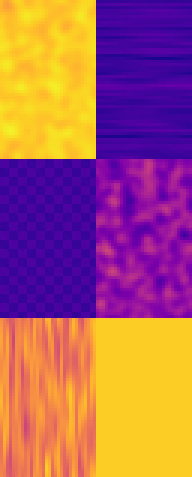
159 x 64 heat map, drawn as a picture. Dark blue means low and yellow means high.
It is made of 3 by 2 panels. Panel 1,1: very high, blotchy, faint in contrast. Panel 1,2: very low, streaked across, faint in contrast. Panel 2,1: very low, checkered, faint in contrast. Panel 2,2: low, blotchy. Panel 3,1: high, streaked downward. Panel 3,2: very high, flat.
